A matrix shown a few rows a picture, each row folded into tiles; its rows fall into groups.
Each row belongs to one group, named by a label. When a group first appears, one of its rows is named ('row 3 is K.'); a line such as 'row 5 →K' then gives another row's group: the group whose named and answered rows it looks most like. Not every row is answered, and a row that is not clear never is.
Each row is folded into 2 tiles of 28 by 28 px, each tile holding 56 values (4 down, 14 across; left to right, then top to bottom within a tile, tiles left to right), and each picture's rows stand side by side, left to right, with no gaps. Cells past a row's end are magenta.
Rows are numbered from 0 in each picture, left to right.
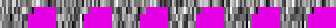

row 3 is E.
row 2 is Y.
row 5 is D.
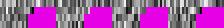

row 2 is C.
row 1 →C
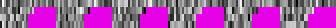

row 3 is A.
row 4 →E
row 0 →C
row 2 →D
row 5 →A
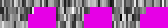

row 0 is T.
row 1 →E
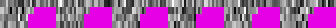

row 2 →C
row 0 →A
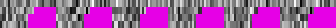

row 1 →C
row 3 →D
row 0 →A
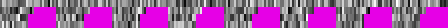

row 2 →D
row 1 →T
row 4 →T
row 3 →A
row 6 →D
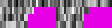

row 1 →E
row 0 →A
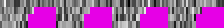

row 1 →A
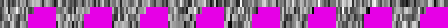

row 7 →E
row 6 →D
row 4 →E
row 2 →A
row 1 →C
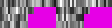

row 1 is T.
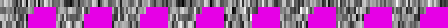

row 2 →A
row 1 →E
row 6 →T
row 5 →C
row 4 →E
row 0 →D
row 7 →Y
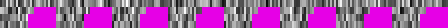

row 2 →A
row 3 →E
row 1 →Y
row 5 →C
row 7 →A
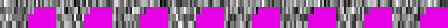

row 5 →T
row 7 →Y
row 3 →E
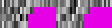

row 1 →C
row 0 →T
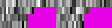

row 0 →D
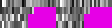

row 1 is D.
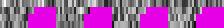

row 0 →Y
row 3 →C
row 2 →A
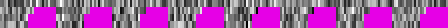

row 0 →A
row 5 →Y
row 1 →D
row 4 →D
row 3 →A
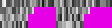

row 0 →C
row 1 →A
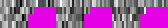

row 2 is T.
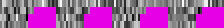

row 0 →Y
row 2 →T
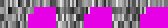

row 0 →A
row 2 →D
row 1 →T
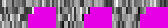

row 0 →T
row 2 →Y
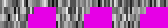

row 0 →Y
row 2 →C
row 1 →C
